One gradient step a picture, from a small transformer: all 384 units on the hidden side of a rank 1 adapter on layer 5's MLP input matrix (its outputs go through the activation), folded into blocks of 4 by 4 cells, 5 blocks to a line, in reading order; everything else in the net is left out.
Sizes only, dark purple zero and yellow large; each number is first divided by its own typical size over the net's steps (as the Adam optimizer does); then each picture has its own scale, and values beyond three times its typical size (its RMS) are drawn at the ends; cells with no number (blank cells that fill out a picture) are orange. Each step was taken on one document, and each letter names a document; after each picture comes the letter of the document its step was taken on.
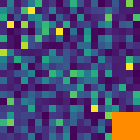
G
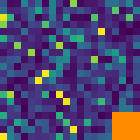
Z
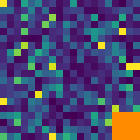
Z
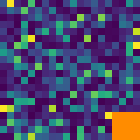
G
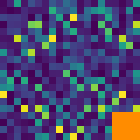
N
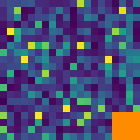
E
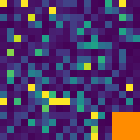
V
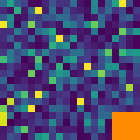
E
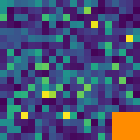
E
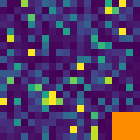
V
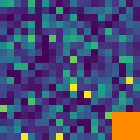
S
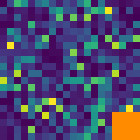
N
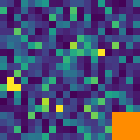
N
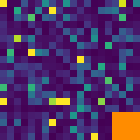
V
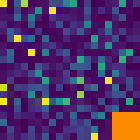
V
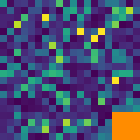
Z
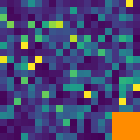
S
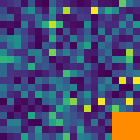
S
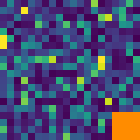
G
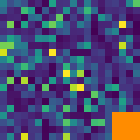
S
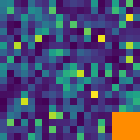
G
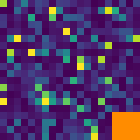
V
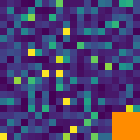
Z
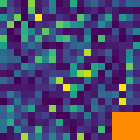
G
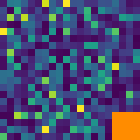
E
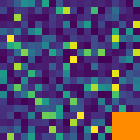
N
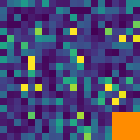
N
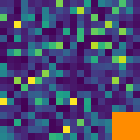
Z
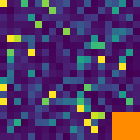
V
